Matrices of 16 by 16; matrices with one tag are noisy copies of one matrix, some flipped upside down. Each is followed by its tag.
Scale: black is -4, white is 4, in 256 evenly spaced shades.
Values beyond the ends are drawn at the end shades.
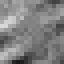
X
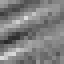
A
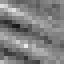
A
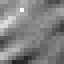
X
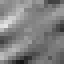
X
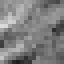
X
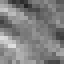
X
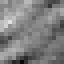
X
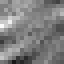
X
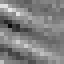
A
